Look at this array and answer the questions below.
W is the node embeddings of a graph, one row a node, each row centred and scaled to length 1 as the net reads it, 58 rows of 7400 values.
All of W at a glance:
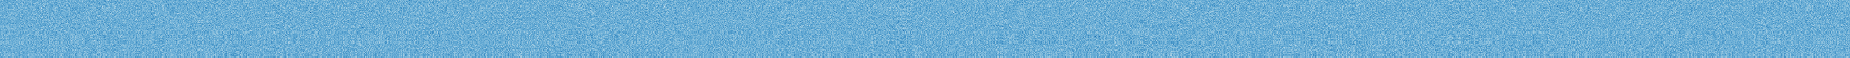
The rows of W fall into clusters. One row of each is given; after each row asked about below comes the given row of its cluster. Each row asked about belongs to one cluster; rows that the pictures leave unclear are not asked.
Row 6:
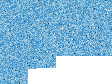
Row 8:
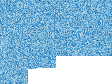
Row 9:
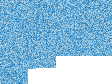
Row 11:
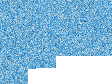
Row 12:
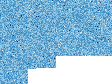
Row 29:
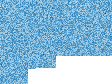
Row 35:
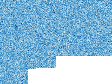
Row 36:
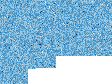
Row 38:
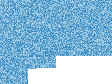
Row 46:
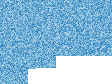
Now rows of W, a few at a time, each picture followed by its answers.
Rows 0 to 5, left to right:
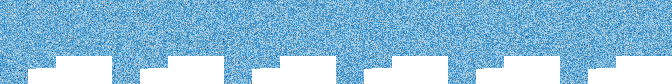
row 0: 35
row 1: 36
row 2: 11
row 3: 9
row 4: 35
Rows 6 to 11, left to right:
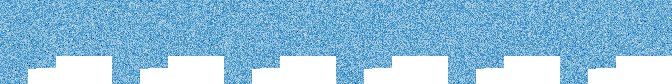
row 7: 8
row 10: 8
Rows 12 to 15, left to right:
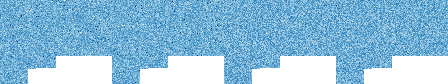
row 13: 12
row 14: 9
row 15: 46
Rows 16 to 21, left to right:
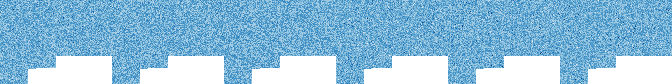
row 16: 6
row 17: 29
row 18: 12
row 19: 9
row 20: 36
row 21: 6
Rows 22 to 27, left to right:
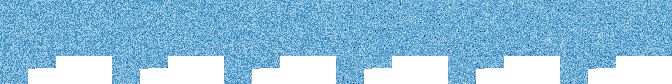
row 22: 36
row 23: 11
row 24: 12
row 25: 38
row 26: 38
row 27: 8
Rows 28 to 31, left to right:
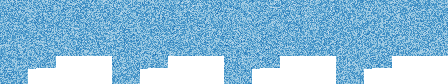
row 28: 12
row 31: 11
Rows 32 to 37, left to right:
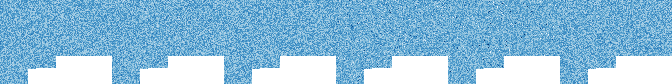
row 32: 11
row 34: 29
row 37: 35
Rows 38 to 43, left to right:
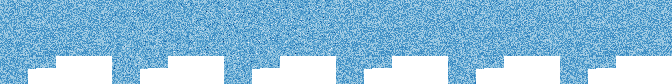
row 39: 36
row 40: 29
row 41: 38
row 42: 38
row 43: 38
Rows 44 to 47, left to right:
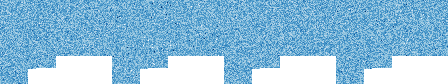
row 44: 9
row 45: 36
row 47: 6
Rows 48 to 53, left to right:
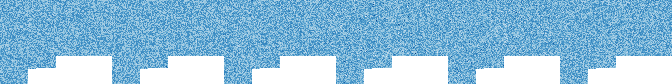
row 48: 12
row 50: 36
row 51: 6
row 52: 46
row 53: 6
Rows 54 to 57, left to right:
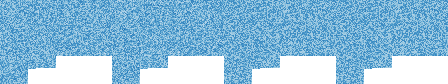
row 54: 29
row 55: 29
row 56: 6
